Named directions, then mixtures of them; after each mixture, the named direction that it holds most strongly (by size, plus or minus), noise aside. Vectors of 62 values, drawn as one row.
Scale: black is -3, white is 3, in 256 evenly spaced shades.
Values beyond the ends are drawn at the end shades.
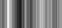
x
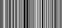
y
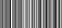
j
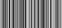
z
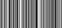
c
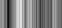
x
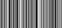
c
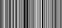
y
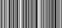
c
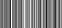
j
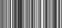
j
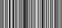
y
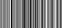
j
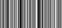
c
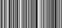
c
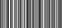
z
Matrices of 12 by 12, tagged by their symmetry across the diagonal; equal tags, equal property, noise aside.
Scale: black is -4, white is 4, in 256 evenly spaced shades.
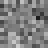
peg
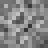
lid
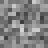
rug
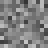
peg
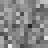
rug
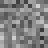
rug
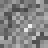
lid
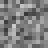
peg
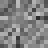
lid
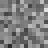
peg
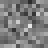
rug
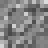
lid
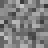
rug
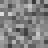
rug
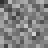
lid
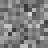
peg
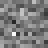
rug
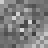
lid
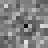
lid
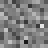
peg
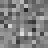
peg
